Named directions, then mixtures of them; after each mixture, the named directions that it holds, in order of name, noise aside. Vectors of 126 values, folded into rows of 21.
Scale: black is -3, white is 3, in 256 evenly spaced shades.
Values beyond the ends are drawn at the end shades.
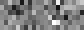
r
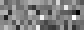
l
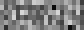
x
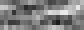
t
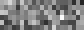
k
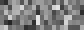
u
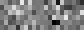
r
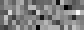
l, r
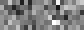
r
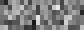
u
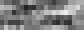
t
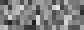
u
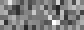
k, r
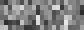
u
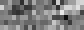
r, t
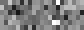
r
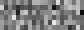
r, x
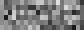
l, x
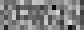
x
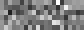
l, r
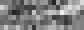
r, t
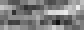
t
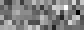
k, l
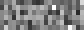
x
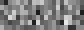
u, x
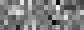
r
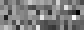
l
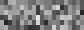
k, u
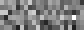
k, l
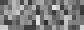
u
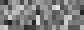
u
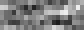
t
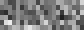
k, u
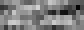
t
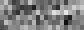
t, u
